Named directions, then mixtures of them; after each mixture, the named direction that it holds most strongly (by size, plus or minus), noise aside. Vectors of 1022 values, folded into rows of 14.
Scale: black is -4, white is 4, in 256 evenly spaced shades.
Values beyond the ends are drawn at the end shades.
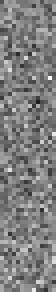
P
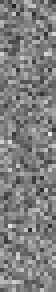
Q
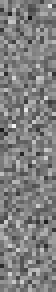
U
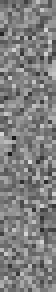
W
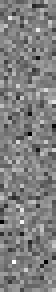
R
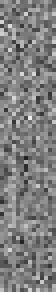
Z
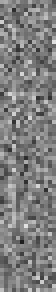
Z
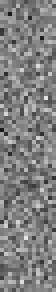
U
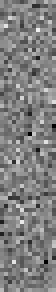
R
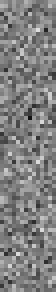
W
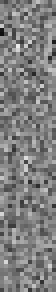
Z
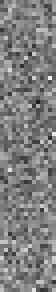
P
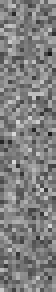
Q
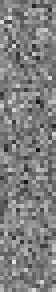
P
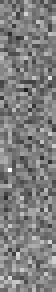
Q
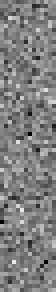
R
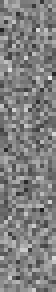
P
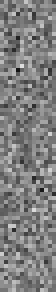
Q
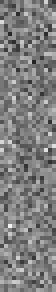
Q
